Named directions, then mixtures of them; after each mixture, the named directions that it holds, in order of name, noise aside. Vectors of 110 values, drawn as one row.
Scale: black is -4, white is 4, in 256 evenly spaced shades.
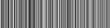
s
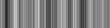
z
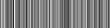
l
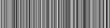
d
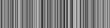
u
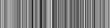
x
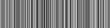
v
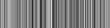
x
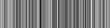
d, x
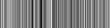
x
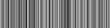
l, s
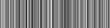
l, s, x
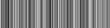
s, u, z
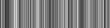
d, v, z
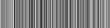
s, v, x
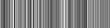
l, u, z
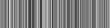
s, v, x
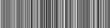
v, z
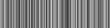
l, s, v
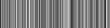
d, l, s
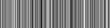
d, x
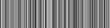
u, v, x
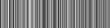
s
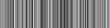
l, u, x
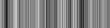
z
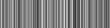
u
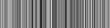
x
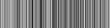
x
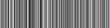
s, x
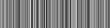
l, v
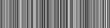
s, u, v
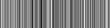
d, x
